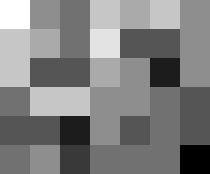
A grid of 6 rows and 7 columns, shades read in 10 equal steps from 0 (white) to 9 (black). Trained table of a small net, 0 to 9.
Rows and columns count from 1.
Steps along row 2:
up up down up same down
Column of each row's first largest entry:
3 5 6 7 3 7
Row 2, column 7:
4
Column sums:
20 25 33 19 28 31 33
